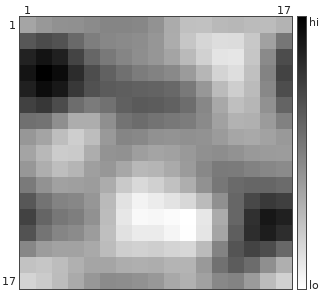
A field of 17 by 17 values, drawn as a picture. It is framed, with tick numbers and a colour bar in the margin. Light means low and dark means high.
Ninth with the lowest average: bottom middle. Grain: blotchy. Lone odd cells: none. Ninth with the highest average: top left.
